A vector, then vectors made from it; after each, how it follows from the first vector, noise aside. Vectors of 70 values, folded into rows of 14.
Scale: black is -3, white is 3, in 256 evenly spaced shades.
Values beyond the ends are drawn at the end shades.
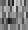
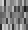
wrapped around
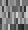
wrapped around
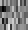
wrapped around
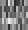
negated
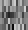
wrapped around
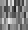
negated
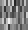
negated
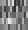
negated
